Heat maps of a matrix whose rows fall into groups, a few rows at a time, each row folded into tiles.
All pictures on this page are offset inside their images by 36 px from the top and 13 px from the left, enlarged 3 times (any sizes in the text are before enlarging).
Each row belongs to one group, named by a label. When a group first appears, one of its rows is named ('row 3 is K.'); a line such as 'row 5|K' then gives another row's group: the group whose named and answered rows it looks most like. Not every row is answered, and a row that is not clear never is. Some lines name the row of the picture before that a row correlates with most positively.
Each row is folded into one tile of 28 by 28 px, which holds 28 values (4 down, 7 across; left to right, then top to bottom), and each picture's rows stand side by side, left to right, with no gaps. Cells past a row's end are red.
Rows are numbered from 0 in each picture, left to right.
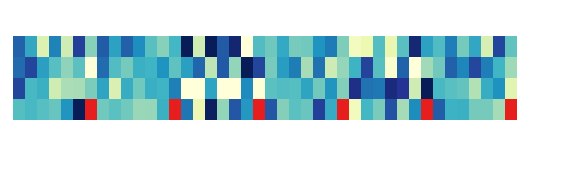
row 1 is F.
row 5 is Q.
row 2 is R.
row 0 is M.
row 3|Q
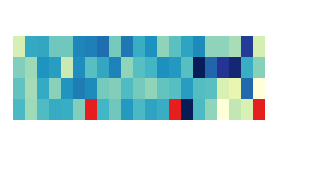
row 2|Q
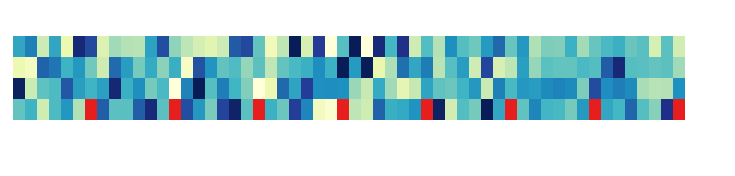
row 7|M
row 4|R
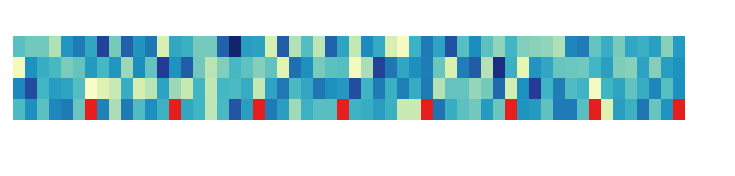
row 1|R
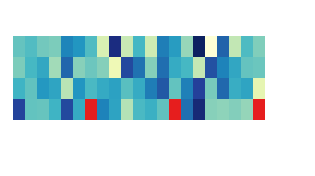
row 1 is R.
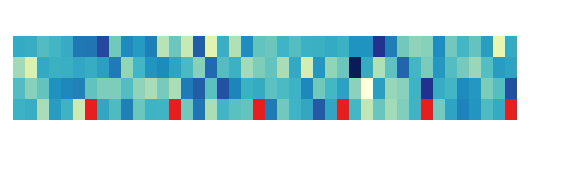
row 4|F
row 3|Q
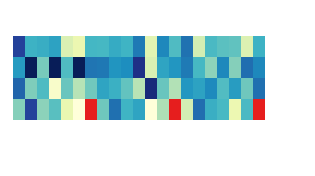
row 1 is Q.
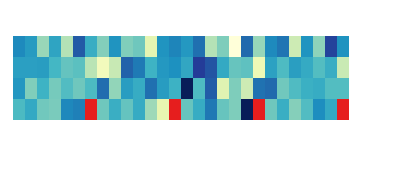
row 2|M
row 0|M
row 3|M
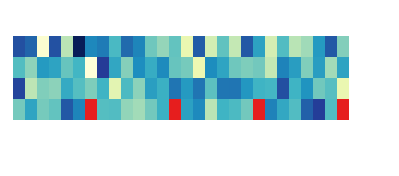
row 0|M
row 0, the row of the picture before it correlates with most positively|3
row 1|F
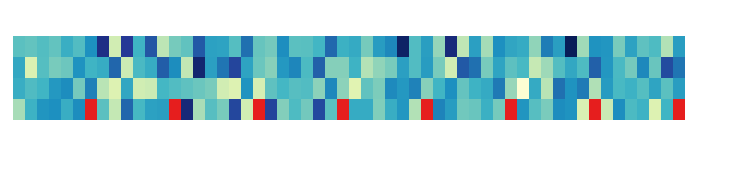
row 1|R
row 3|Q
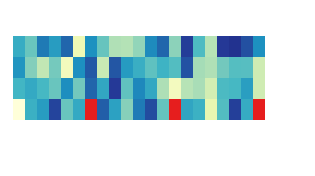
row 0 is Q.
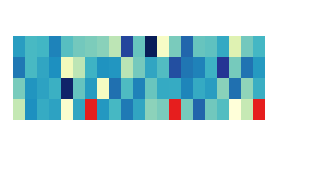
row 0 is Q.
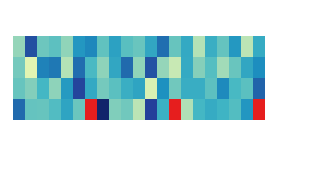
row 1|Q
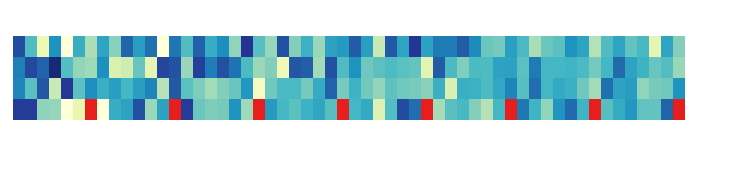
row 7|M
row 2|Q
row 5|F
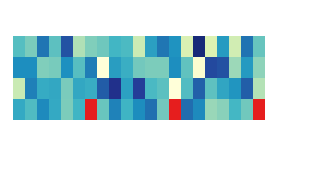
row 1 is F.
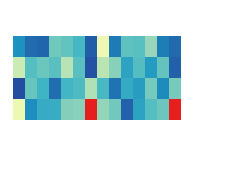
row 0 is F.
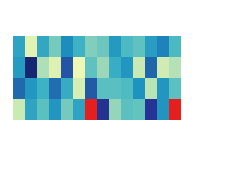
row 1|Q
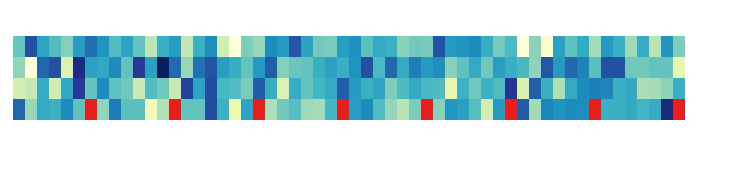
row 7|M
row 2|M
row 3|F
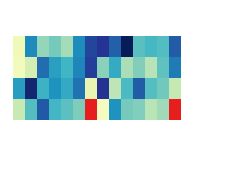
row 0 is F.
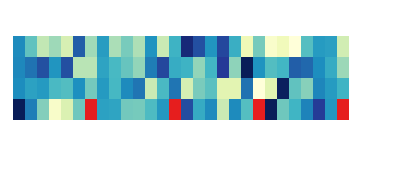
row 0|Q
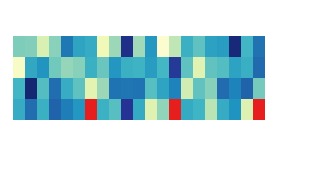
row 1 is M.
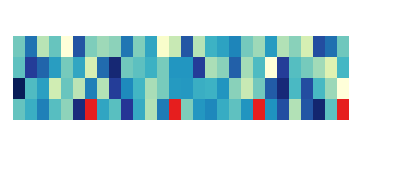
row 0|M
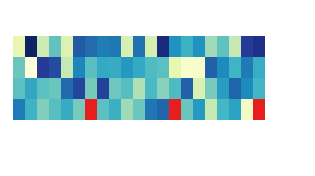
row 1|M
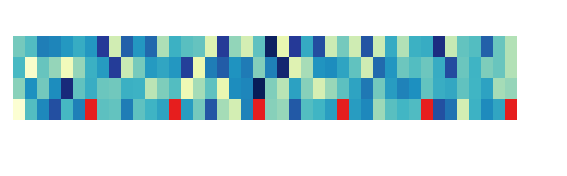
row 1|R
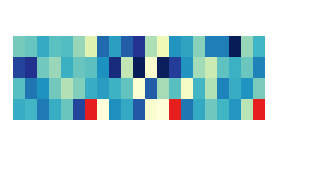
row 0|M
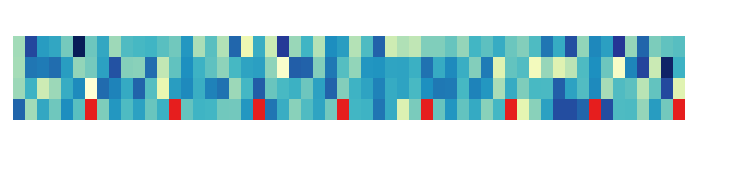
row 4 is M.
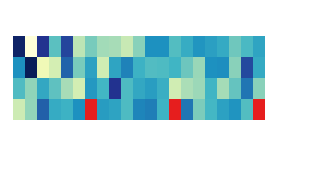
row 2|R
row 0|R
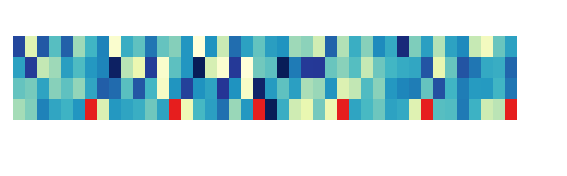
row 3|Q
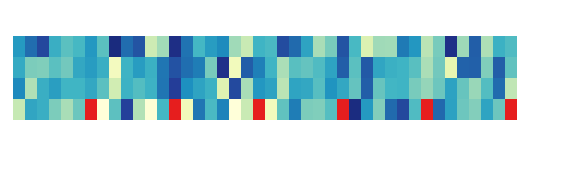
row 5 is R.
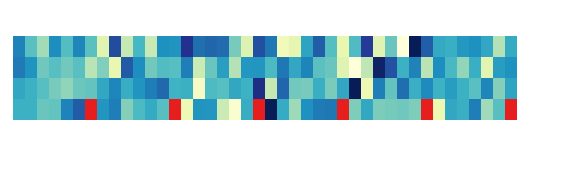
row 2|F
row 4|M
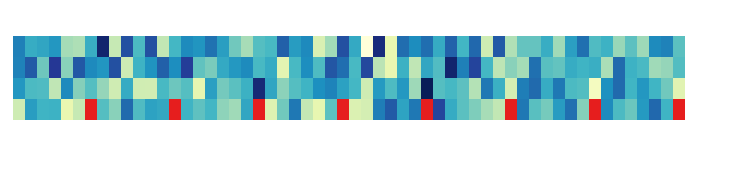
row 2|F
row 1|R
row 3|F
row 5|Q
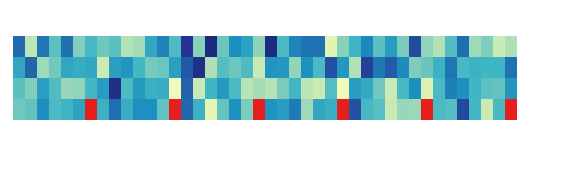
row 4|Q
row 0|R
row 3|R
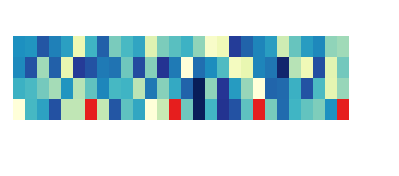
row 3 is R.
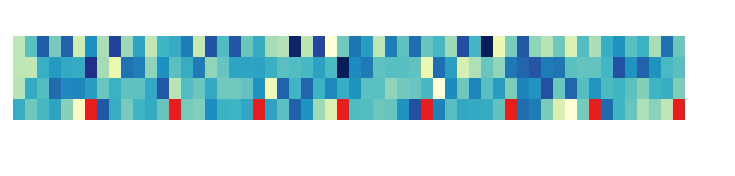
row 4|M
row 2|R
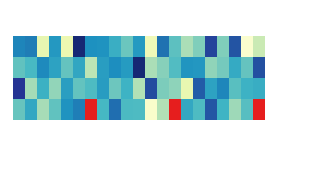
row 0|M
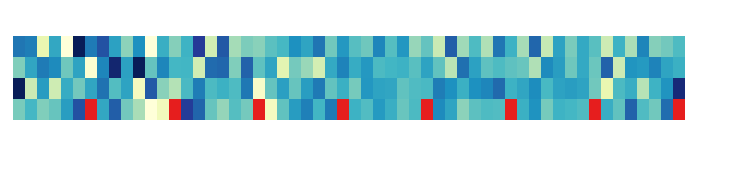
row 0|M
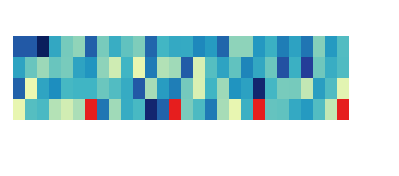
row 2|F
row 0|F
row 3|Q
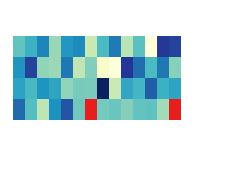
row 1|M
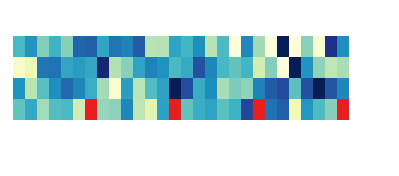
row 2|M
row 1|F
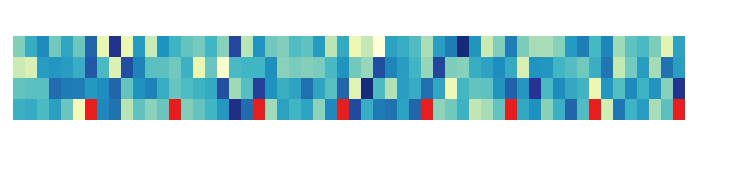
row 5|F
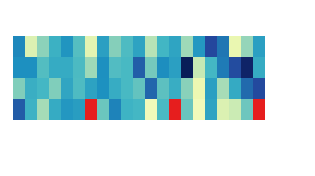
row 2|F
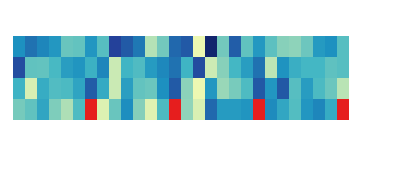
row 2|R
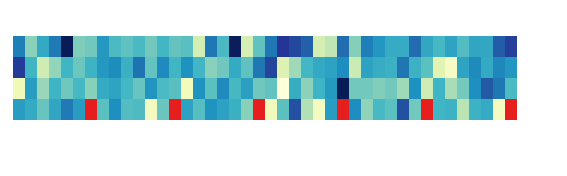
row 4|Q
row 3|F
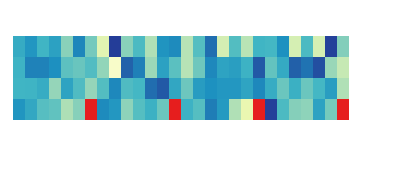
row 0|Q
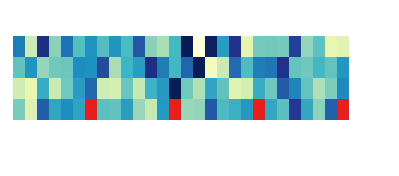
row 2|R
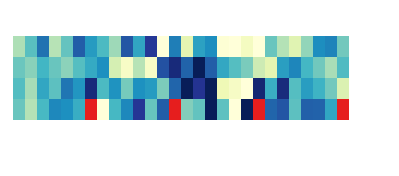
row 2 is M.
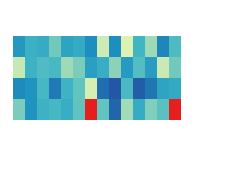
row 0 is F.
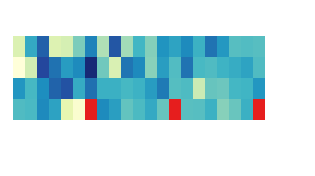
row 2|F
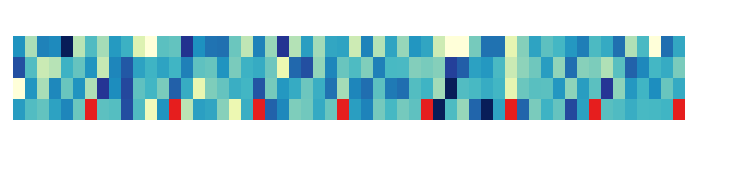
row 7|M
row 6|Q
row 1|M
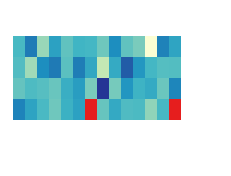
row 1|M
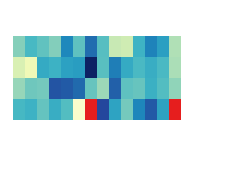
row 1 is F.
